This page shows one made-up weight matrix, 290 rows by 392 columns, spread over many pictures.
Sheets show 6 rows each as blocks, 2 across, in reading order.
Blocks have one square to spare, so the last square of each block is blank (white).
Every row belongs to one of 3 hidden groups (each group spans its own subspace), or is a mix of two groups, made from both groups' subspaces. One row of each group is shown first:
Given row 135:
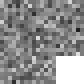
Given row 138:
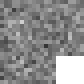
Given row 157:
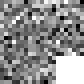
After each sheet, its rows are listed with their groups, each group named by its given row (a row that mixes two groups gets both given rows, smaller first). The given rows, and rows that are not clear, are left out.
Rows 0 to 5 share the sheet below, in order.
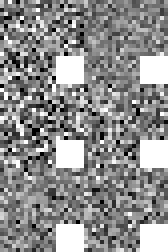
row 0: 135
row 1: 135
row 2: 138
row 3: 135
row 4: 135
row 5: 138
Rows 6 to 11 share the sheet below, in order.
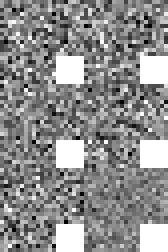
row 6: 138
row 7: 138
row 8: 135
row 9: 157
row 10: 135
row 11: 135
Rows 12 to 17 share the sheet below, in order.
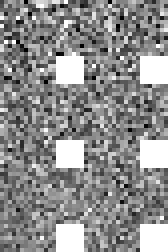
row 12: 138 and 157
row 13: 135 and 138
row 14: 138
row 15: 138
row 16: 138 and 157
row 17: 157
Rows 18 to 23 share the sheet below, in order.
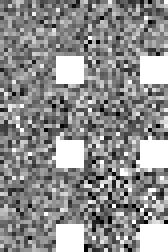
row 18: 135
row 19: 157
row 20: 138
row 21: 135
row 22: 138
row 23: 157
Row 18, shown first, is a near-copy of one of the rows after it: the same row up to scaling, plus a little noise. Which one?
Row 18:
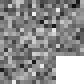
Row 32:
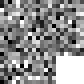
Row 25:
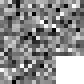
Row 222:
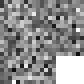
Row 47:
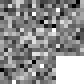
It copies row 47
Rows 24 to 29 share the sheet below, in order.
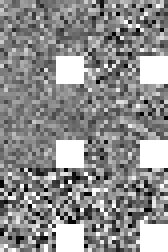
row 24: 157
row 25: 135
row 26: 157
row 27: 157
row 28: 157
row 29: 138
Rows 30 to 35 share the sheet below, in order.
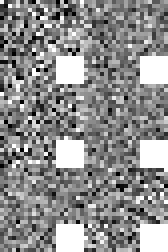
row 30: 157
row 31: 138
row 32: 135
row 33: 138
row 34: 135
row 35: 157
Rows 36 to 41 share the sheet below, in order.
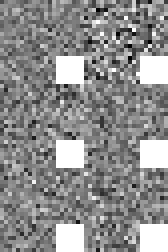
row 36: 138
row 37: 138
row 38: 157
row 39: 138
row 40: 135
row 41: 135
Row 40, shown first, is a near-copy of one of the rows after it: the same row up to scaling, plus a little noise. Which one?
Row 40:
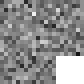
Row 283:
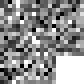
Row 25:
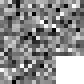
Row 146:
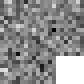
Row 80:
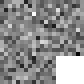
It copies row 80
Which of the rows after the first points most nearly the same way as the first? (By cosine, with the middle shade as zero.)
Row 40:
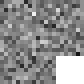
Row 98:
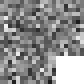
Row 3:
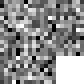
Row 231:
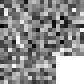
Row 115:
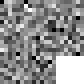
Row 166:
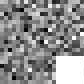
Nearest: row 115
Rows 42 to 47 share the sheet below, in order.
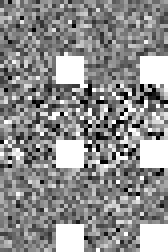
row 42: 135
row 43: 138
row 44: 157
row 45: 157
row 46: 135 and 138
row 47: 135
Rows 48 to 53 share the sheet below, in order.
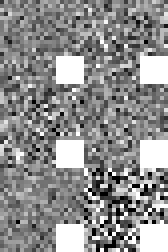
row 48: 135
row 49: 138
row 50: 157
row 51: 138
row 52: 135
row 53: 135
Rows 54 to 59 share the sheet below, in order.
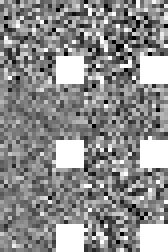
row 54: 135
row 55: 138
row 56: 135 and 157
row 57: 135
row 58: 138
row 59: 157
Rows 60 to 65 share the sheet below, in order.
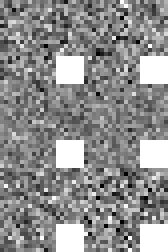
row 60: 138
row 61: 157
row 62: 157
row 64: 135 and 157
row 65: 157
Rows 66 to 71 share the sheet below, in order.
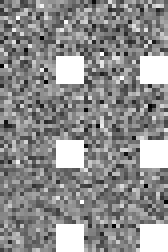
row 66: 157
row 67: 135
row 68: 135 and 138
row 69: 138 and 157
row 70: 157
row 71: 135 and 157
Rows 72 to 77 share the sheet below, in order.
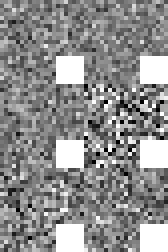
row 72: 138
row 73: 138
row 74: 135
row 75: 135
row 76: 138
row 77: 157
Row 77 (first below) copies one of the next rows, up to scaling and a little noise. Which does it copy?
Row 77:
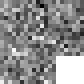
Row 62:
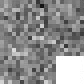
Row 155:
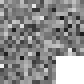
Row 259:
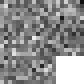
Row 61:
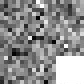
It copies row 62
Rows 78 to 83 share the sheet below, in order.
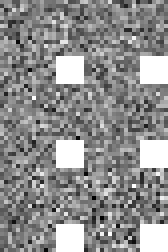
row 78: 138
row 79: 138 and 157
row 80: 135
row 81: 138
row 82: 157
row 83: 135
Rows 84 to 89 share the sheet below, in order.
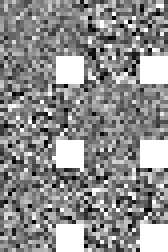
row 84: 157
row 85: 135
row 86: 138
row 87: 135
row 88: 138 and 157
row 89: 138
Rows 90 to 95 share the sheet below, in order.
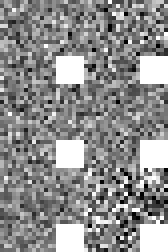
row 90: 138
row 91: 138
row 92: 135
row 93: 135 and 157
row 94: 135 and 138
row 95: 157
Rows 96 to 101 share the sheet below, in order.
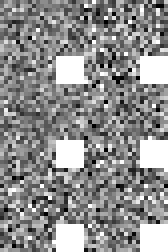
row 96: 138 and 157
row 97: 135
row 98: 135
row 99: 135
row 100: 138
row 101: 157
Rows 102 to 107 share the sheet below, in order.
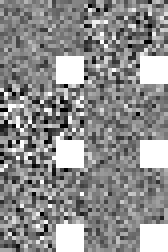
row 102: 138
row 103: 138
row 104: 138
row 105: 135
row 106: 138
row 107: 157
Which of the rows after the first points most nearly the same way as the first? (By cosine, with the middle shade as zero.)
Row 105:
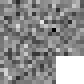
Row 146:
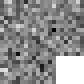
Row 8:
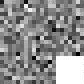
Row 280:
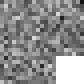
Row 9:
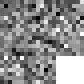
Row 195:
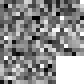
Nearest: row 146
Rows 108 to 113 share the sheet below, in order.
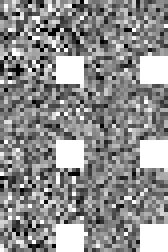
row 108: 157
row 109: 138
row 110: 157
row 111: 138
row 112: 135
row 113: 138 and 157
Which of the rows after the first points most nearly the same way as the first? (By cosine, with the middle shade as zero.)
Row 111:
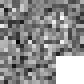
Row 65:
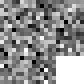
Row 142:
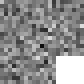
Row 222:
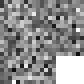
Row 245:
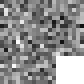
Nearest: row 142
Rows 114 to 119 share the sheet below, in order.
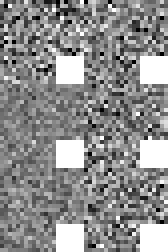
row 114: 157
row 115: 135
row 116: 135
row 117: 135
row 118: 138
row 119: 135
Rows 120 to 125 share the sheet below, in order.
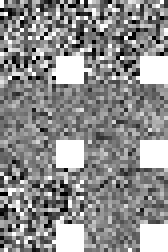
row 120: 135
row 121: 135
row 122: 138
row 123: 157
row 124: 138
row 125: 157
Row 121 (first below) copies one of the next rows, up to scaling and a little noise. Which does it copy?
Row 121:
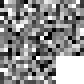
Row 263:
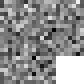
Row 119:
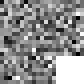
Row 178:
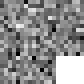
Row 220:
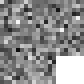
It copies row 263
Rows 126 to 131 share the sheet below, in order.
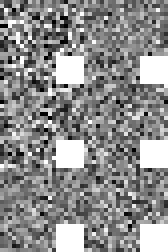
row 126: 138
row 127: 135
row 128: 138 and 157
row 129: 157
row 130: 138
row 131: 138
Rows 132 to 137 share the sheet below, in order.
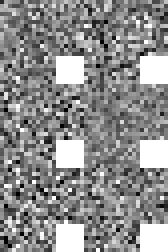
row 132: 135 and 138
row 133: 138
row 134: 135 and 138
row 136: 135
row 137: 135
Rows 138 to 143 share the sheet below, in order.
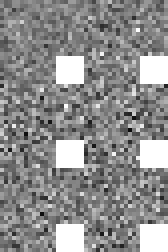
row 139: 135
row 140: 138 and 157
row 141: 138 and 157
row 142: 138
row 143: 135
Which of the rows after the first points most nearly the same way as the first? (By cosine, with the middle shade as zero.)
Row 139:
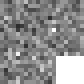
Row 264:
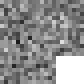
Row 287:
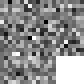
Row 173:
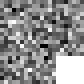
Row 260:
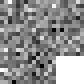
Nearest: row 287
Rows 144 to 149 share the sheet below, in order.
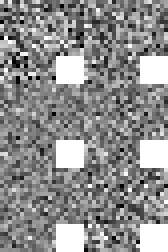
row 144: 135 and 138
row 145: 138
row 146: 135
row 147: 157
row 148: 138
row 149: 135 and 157
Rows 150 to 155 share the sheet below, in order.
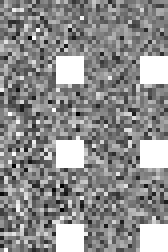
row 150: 138 and 157
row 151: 135
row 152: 135
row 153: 138
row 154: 138
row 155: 157
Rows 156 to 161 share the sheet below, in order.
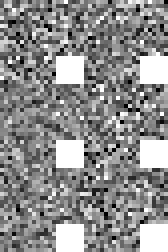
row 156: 138
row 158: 157
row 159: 135
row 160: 138
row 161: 138
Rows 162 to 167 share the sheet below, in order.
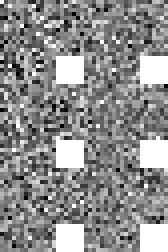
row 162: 157
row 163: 138
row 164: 138
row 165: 157
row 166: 138
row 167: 157
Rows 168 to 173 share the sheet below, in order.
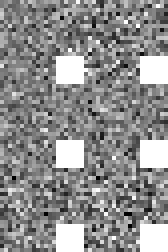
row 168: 157
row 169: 135 and 138
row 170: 138
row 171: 135
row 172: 138
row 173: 138
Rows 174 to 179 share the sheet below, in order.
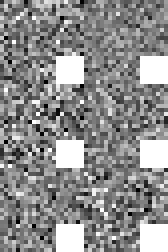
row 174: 157
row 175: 135
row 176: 157
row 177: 138
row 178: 135
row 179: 138
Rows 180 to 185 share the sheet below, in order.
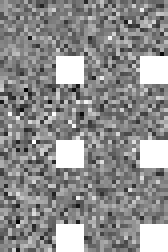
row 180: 157
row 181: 135
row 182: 135
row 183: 135
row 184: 135
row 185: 135
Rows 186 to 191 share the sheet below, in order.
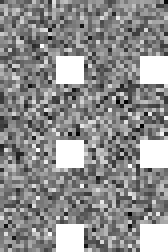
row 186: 138
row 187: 157
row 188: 157
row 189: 157
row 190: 138 and 157
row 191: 138
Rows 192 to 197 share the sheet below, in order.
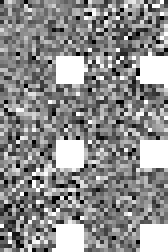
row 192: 135
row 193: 135
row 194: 135
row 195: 157
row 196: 157
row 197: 138
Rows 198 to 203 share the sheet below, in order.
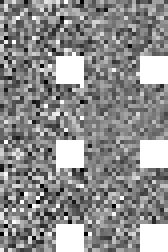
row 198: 157
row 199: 138
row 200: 157
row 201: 135
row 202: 157
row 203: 157
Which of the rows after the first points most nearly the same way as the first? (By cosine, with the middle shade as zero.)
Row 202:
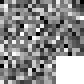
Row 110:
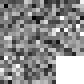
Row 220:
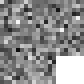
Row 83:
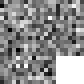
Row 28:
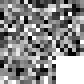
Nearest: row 28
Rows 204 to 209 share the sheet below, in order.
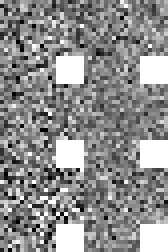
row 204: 138
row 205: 157
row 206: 138
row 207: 135
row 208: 135 and 157
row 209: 138
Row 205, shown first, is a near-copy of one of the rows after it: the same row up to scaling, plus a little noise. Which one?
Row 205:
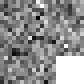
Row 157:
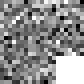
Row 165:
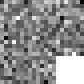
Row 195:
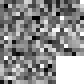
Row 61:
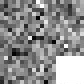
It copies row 61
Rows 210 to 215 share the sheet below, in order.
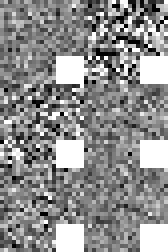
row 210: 135 and 138
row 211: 157
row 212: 157
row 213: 157
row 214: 138
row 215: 157
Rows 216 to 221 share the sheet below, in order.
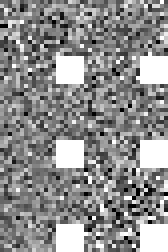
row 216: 138
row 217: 135
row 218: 138
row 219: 135
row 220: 135
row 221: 138
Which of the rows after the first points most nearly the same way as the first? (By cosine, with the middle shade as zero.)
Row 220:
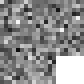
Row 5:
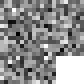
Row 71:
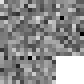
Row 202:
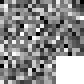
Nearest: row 71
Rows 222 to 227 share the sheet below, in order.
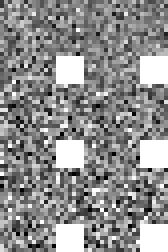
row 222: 135
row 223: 138
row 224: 138
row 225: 138
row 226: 135
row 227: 138
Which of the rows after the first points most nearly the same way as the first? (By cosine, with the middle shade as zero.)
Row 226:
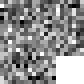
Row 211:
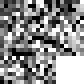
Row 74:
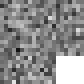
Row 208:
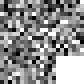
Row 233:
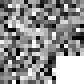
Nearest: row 208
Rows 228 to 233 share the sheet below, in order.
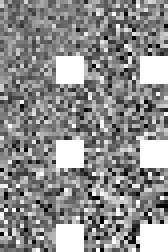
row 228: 135
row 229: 138
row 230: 135
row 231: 138
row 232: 157
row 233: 135
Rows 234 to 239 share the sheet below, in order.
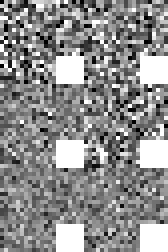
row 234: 157
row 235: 138
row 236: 138
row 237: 157
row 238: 138
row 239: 135
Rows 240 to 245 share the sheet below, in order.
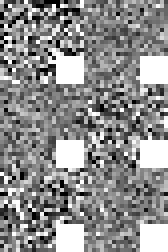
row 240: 157
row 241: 135
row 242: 135
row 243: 135
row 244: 138
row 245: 138
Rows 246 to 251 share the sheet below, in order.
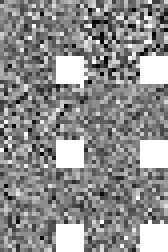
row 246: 138
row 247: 138
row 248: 157
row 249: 157
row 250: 135
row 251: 135
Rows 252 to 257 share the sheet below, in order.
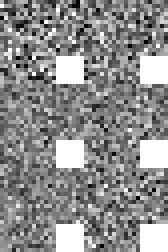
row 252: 135
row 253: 138
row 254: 138
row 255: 138
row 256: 135
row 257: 135
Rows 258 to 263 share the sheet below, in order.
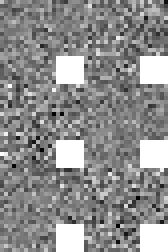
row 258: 138
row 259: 157
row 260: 135
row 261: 157
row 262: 157
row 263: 135
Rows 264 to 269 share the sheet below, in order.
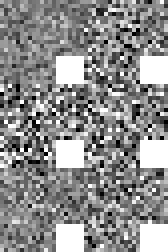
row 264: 138
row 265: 135 and 138
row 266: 135
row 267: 135
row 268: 157
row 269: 135
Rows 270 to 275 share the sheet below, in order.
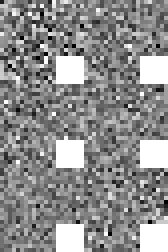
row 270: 138
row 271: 138
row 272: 135
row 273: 135
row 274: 135
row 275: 135 and 138
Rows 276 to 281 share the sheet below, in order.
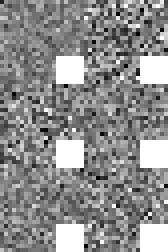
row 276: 157
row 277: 135
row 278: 138
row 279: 135 and 138
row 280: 157
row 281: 138 and 157
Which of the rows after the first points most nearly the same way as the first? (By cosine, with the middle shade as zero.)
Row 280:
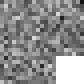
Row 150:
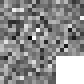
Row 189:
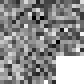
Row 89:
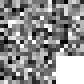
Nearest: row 150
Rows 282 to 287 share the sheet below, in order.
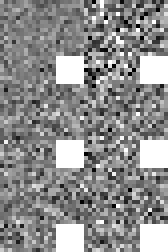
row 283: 135
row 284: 157
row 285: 135
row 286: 157
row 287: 135 and 157
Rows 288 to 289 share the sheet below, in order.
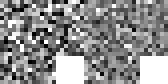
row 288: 138
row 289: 138
